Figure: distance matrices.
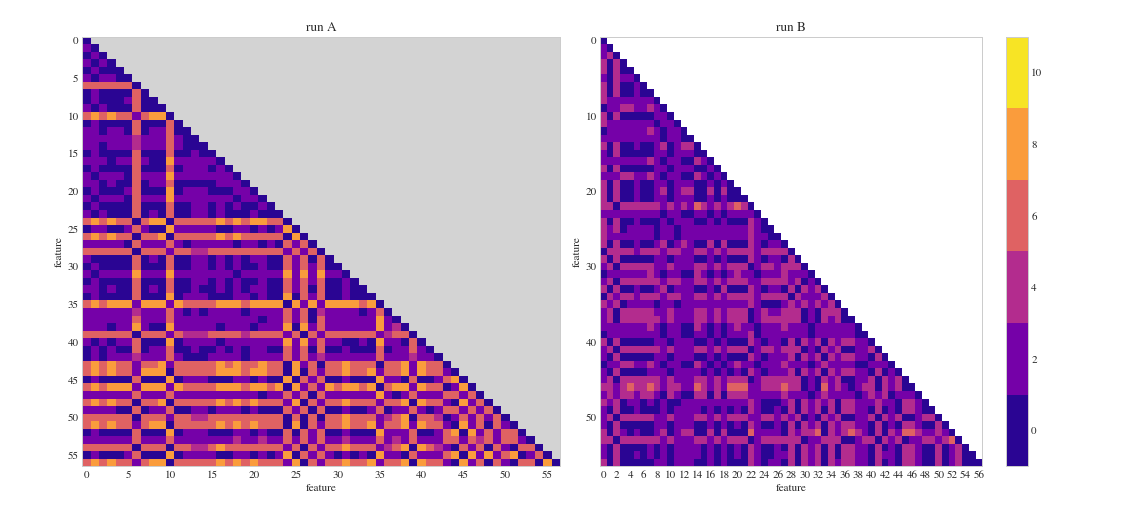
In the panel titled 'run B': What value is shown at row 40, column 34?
4
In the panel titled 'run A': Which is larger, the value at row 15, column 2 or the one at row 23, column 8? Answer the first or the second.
the second
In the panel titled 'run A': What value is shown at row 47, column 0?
2
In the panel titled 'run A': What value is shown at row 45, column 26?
6
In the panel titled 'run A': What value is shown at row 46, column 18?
8
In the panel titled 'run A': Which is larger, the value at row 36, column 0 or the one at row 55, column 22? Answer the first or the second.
the first
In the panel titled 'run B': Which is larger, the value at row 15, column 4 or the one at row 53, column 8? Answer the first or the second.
the second
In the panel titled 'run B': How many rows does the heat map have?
57
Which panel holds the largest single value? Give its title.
run A
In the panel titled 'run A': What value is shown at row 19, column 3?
2
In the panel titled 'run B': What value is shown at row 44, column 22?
4
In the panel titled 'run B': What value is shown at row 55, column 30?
4
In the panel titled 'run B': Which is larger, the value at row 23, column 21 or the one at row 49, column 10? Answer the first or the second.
the first
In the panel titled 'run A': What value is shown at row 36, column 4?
2
